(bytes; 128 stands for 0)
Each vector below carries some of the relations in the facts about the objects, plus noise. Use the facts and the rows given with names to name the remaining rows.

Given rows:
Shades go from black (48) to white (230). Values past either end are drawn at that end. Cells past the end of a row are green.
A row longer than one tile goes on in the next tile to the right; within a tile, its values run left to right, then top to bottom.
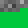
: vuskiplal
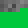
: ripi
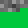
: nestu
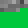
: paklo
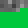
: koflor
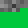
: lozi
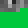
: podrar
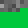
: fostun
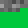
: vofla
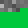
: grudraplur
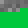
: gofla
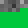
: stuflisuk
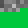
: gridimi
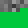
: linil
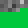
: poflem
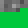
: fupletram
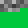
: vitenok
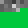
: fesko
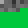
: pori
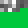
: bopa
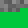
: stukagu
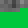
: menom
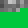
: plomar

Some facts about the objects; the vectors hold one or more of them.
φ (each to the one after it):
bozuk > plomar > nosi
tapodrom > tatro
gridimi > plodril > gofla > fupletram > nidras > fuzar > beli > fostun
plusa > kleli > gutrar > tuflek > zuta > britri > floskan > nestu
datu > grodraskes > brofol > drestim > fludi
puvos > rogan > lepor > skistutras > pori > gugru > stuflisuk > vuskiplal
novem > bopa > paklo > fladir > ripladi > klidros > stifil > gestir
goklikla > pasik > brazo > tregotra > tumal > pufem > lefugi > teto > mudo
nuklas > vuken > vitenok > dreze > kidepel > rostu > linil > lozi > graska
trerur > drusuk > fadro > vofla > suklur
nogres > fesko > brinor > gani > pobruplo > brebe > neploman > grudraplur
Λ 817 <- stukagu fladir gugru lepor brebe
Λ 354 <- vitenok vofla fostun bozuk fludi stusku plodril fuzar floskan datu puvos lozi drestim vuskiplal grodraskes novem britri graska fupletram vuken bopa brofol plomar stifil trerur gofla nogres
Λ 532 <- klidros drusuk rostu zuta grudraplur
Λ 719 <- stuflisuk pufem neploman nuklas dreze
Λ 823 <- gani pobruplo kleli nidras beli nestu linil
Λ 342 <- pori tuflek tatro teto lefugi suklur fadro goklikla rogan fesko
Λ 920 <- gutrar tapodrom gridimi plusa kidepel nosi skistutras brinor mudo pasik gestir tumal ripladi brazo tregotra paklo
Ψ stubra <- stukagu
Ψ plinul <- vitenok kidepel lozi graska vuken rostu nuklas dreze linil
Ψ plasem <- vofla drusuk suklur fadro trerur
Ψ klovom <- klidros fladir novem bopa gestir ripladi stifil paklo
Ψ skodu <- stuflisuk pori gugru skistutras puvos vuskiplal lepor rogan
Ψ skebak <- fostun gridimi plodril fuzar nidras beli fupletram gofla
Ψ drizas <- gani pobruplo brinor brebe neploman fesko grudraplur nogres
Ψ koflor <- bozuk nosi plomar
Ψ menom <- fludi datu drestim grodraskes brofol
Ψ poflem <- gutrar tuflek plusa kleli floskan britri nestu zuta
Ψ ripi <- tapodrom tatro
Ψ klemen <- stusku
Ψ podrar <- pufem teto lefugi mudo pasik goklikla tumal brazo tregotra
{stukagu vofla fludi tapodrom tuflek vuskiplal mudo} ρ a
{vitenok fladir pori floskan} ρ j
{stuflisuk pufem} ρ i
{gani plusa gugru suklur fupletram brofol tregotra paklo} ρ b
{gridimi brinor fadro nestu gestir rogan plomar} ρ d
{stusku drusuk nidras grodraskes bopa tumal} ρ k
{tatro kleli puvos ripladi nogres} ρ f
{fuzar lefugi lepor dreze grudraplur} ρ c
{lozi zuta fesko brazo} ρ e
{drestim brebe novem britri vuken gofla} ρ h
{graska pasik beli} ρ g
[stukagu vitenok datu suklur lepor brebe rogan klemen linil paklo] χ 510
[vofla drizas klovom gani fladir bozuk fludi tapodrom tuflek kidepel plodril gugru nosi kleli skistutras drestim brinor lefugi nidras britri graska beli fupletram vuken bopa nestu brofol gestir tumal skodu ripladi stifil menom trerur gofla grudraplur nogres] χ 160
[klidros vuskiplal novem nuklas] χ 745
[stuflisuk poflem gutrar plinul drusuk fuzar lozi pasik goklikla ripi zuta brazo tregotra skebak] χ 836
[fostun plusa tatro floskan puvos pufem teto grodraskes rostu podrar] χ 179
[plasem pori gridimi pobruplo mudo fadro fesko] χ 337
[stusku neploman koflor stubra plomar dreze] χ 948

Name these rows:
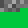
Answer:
fuzar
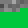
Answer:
rogan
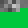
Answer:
puvos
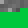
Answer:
fladir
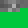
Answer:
fadro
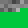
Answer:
brazo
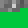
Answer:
brofol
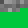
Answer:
brinor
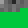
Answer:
tuflek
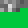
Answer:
tumal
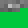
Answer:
tregotra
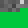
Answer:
klidros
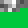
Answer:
grodraskes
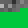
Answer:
mudo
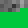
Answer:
plinul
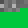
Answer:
nosi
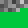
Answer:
goklikla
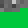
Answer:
dreze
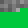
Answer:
gutrar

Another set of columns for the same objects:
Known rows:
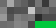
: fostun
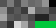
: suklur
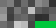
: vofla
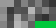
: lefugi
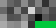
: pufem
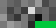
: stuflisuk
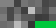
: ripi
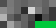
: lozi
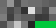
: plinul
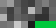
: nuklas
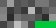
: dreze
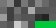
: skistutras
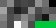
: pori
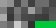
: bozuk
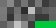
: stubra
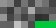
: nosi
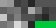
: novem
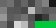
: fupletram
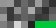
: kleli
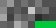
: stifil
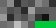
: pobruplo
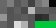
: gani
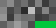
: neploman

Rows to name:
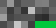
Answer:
kidepel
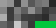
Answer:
datu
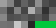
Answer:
drusuk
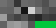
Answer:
zuta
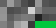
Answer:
vuskiplal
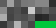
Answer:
linil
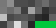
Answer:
vuken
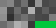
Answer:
stusku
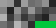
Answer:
rogan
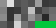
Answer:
beli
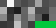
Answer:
graska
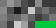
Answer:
floskan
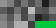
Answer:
podrar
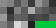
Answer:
tapodrom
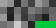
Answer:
gridimi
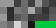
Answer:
nogres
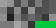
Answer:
plomar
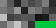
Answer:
fesko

